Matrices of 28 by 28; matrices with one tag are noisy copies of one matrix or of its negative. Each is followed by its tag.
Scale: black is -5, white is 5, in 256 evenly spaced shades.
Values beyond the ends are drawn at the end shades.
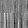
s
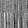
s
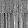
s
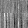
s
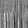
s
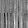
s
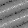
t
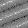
t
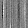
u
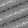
t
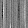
u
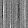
u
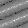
t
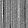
u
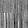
s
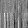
s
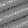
t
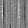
u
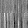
s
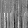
s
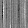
u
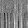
s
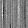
u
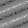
t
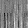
s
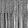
s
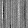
u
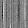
u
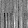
s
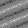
t
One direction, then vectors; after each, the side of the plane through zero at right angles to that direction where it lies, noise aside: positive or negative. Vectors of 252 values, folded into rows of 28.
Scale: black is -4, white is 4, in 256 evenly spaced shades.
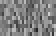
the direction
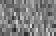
negative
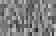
positive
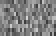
negative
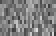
negative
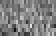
negative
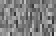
positive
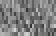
positive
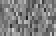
positive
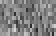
positive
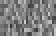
positive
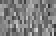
negative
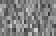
negative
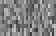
positive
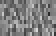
negative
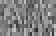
positive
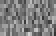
negative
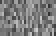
negative
